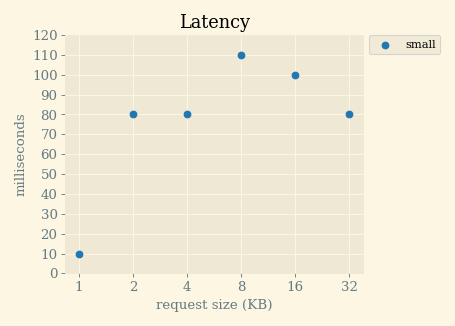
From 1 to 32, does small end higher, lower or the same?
higher
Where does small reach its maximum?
8
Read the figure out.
Title: Latency
x-axis: request size (KB), ticks 1 2 4 8 16 32
y-axis: milliseconds, ticks 0 10 20 30 40 50 60 70 80 90 100 110 120
Legend: small
Values:
small: 10 80 80 110 100 80
